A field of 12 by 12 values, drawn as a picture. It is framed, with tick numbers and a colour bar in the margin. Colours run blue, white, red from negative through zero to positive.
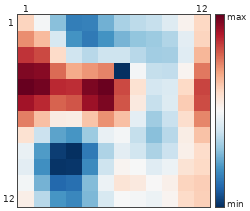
Ninth with the lowest average: bottom left. Lone odd cells: 1, lower than its neighbours. Calmest part: bottom right.
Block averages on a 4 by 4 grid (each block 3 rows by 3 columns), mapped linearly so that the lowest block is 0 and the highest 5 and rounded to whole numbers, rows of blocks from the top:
3012
5523
1112
0022
